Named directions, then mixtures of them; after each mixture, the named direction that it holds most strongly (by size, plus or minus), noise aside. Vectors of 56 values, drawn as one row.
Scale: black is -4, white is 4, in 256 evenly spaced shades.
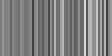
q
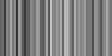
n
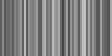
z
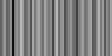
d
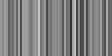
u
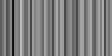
d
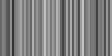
z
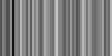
d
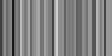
d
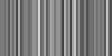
u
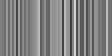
u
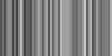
n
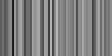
d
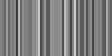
u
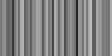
d
